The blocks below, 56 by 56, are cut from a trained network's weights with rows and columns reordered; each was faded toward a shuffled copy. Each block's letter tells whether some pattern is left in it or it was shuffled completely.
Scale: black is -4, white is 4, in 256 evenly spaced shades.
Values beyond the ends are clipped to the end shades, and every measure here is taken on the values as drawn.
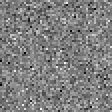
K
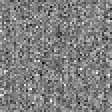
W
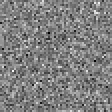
K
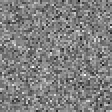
K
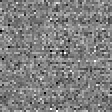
W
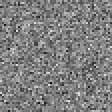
K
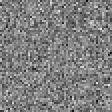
W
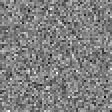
K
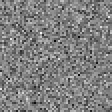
K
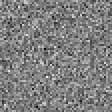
K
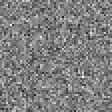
K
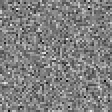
K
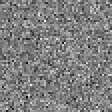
W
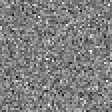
K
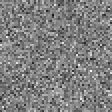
K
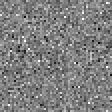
K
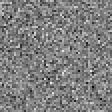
K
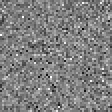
K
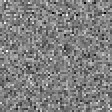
W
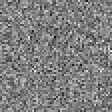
W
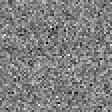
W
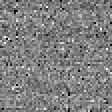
W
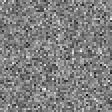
W
